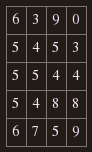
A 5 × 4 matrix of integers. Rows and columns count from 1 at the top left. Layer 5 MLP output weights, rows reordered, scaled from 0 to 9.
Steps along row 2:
down up down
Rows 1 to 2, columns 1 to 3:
6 3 9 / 5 4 5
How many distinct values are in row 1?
4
